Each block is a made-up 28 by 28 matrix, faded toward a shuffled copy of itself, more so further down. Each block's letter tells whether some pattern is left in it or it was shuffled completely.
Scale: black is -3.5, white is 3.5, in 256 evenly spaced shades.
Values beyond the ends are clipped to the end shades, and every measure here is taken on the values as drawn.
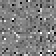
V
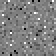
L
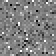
L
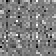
V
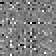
V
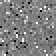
L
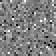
L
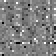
V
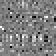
V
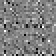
V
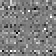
V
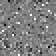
L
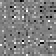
V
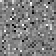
L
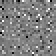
V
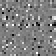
V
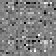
V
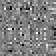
V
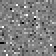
L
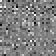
V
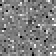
L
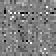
V
